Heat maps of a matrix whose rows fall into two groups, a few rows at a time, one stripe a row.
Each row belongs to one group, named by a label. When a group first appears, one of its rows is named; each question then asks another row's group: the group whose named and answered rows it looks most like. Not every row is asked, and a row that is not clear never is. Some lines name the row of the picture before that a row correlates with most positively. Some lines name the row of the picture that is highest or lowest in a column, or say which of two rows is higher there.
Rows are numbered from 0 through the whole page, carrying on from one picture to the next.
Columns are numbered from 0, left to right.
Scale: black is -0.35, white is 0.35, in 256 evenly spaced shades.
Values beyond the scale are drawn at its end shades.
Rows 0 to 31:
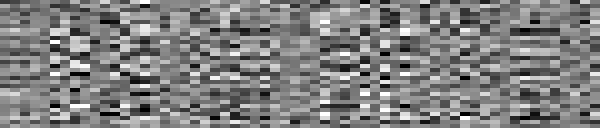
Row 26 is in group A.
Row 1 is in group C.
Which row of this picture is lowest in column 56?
10
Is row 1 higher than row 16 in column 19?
Yes
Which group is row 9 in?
A
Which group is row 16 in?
A
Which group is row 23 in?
C
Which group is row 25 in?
C
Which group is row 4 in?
C
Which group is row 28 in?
C
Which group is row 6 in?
C
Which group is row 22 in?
C
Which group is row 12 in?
A
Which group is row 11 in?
A
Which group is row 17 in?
A
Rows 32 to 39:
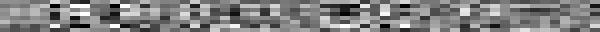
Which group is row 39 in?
A
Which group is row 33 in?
A
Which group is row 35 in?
A
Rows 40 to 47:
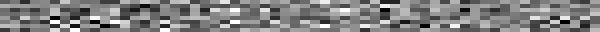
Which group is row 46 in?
C
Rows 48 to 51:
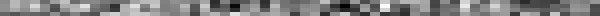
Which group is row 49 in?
A
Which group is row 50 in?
A
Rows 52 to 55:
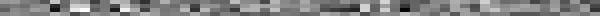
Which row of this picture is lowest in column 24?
55
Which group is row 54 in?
A
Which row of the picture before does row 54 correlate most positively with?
50
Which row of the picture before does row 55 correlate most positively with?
48
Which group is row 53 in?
A
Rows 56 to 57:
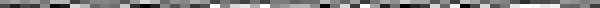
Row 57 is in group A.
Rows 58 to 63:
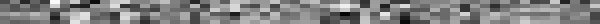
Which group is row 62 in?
A
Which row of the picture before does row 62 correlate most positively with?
57
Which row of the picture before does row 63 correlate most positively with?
57
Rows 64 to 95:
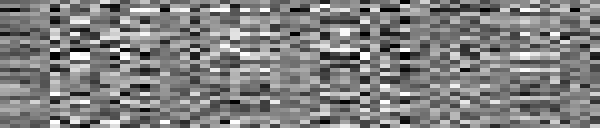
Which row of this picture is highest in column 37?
66
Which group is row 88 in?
A
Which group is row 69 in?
A
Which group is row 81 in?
A
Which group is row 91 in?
C
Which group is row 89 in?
A
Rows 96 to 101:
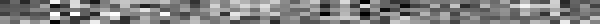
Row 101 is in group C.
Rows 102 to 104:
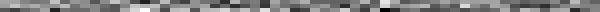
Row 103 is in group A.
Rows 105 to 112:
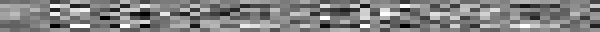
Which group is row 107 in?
A
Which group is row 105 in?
A
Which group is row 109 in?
C
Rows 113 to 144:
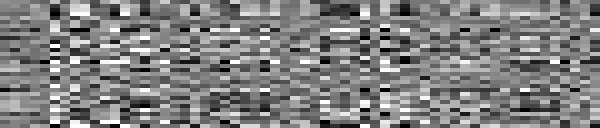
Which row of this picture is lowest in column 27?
120
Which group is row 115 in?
A
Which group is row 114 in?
A
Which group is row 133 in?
C
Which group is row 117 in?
C
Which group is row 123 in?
A
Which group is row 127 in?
A
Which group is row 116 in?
A
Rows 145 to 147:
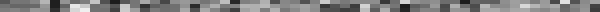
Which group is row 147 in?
A
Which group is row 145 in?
C
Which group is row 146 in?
A
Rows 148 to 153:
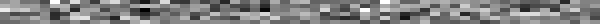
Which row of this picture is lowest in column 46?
151
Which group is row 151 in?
A
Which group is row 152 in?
A
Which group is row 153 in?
C
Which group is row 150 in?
C
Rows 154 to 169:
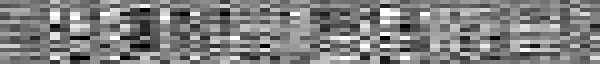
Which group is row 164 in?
A
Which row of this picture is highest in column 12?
160
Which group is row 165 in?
C
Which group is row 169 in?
C
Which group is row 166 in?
A
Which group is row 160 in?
A
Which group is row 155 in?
C
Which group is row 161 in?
A
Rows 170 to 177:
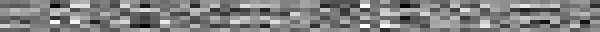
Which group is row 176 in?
C
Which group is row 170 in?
A
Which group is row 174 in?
A
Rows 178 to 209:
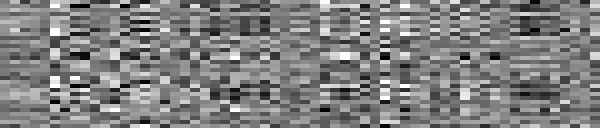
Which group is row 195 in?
A
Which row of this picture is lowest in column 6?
205
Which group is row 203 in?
C
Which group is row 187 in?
A
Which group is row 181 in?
A
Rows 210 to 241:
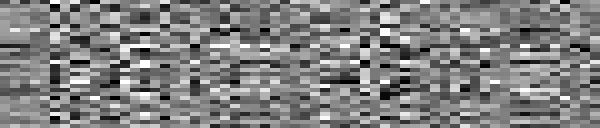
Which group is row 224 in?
A
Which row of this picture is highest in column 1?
217
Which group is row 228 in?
C
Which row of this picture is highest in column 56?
234
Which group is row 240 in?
A
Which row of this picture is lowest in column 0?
221
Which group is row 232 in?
A
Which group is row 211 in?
C
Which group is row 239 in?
C
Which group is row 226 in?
C
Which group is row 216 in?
C
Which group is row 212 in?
C
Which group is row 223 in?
A
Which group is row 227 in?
A
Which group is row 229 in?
A
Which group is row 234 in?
C
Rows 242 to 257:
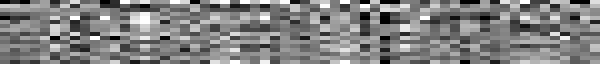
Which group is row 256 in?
C
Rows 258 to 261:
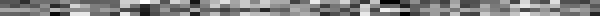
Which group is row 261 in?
A
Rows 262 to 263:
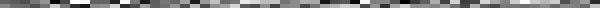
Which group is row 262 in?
A
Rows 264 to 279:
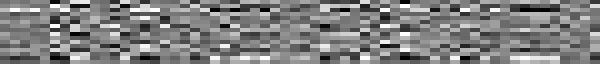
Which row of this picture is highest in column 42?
266
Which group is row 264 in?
A
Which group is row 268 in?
C
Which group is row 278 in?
A
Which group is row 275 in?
C
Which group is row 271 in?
A
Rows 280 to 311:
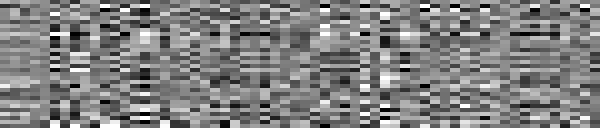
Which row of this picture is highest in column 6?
288
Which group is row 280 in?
C
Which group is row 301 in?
C
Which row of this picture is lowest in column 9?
311
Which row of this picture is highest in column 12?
282
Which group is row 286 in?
C
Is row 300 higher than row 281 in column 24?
No
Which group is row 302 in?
A
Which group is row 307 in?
C
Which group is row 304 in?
A
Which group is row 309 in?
C
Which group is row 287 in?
C
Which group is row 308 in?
C
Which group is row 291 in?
C
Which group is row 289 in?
C
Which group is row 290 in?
C
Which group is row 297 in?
A
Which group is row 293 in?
A
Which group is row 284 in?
A
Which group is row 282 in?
C
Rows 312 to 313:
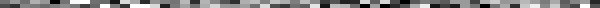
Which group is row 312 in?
A
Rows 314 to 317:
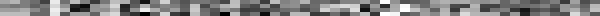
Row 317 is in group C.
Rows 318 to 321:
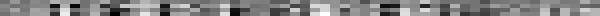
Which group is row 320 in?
C
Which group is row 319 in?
C
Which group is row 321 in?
C
